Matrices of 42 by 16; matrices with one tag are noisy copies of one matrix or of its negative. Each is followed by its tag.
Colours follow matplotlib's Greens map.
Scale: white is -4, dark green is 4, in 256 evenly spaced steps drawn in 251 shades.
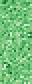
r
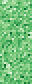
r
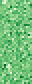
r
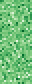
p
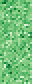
r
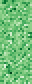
r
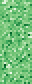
r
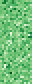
r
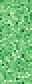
p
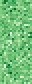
r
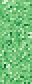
r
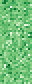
r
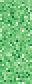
p
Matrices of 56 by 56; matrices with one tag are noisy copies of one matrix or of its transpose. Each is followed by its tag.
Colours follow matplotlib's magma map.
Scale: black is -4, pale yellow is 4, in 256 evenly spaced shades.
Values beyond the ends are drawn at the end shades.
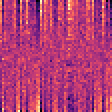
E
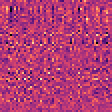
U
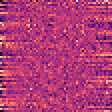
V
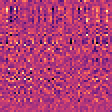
U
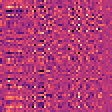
U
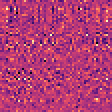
U
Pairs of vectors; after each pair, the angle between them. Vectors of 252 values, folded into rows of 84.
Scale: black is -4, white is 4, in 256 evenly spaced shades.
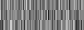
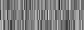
nearly opposite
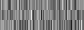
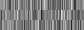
partly aligned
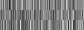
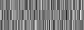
orthogonal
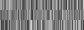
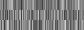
orthogonal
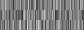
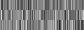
partly opposed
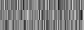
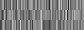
orthogonal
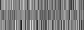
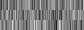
orthogonal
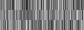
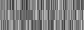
nearly parallel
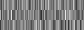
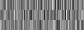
partly opposed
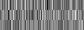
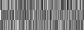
partly opposed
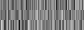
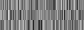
partly opposed
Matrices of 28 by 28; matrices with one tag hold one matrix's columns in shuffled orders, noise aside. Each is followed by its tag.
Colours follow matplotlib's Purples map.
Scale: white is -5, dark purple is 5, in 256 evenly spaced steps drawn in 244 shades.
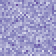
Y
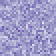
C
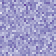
Y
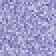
Y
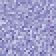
C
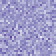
C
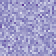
Y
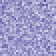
Y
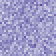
Y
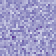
C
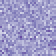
C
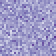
C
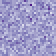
Y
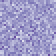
C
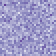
Y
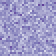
Y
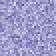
Y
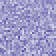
C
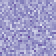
C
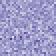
C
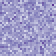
Y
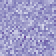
C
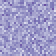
Y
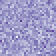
C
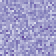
C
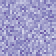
C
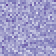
Y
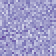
C
